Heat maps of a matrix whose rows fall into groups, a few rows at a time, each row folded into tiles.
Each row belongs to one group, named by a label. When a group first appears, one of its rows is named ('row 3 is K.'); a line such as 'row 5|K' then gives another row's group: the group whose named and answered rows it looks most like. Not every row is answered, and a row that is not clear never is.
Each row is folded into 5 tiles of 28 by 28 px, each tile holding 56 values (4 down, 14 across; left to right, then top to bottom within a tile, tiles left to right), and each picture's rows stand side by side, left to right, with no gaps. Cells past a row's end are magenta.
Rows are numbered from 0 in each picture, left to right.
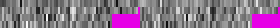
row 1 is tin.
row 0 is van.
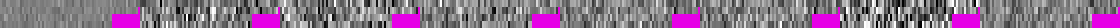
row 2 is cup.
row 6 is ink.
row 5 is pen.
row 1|van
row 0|pen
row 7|pen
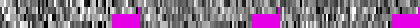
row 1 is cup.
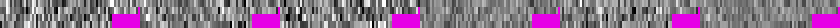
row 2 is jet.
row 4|tin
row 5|cup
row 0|ink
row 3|pen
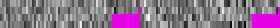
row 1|cup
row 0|pen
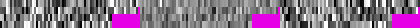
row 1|tin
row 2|jet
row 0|ink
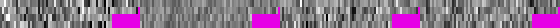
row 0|cup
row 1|pen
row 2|tin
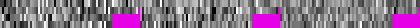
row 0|jet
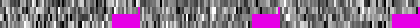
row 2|cup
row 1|van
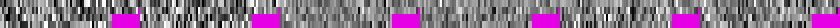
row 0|jet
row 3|tin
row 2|cup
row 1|ink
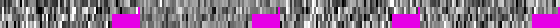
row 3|ink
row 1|tin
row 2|ink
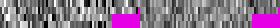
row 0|cup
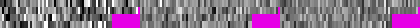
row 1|tin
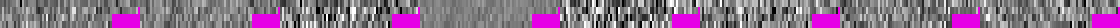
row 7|cup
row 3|pen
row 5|tin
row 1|pen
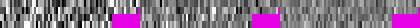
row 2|ink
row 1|van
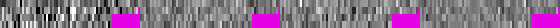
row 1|pen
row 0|van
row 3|jet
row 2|tin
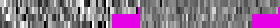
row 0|cup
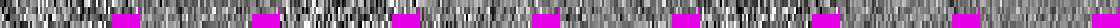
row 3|tin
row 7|tin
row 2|ink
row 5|van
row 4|jet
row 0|jet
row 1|van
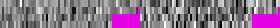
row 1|ink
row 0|tin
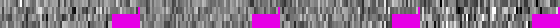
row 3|van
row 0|tin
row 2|jet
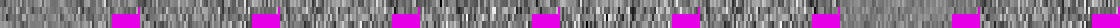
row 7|jet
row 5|pen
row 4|tin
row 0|jet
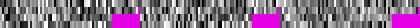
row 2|cup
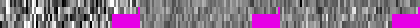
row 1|pen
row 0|ink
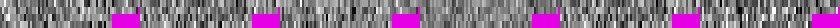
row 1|ink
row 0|cup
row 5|van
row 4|ink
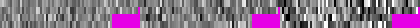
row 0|tin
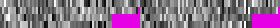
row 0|cup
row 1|jet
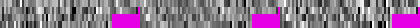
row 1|cup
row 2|cup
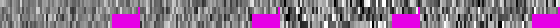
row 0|tin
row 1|ink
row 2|jet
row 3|ink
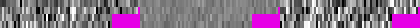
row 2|ink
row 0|van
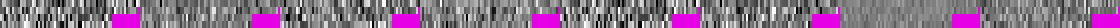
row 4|ink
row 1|van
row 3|tin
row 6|pen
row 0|ink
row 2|jet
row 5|van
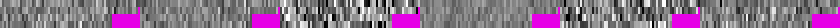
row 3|pen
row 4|jet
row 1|jet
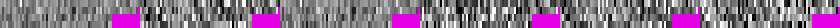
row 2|tin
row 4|jet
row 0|tin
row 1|jet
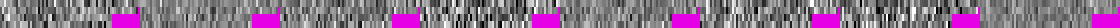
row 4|ink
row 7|ink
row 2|ink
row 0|cup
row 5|ink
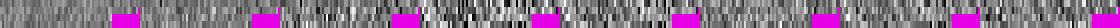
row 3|cup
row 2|van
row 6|cup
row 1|van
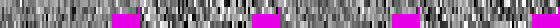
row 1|cup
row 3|jet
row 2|cup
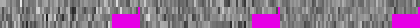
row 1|cup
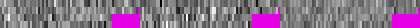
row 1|van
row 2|pen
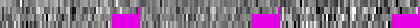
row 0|tin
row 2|van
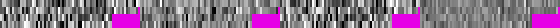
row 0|ink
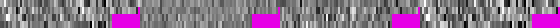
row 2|van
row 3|cup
